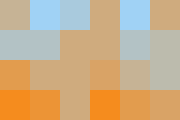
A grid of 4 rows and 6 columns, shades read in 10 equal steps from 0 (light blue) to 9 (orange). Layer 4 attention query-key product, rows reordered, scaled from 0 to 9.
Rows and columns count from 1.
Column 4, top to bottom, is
5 5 6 9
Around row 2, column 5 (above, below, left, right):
0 4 5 3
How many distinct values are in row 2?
3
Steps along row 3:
down same up down down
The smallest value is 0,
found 2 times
